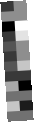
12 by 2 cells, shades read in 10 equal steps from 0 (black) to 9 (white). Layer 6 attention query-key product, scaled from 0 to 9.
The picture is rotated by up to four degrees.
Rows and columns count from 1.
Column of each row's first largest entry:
2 1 2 2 2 2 2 1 1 1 1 1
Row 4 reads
2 8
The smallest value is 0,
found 2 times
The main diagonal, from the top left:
2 5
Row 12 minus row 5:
1 -1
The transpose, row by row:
2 5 0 2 3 2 3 2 6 4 7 4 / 5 5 9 8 5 5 7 2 0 4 1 4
